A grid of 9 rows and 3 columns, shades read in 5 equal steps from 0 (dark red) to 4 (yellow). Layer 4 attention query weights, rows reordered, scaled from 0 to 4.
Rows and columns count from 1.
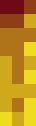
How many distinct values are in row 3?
1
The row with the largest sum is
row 9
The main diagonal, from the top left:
0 1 2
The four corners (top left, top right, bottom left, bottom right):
0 1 4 4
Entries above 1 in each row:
0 1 3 3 3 3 3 3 3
